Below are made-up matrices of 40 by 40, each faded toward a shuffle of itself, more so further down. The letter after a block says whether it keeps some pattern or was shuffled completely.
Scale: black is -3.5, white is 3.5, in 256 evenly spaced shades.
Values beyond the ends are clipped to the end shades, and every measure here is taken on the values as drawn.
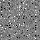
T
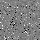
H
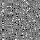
T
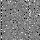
T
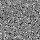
H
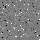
H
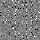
T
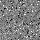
H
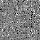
T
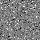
H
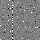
T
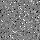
H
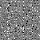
T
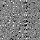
T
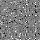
T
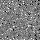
H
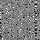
T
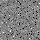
H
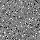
H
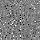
T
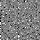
T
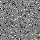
H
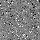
H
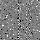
T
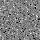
H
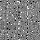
T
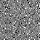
T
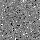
H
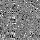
T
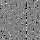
T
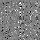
T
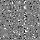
T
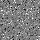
H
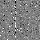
T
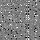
T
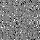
T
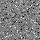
H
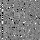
T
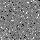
H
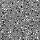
T
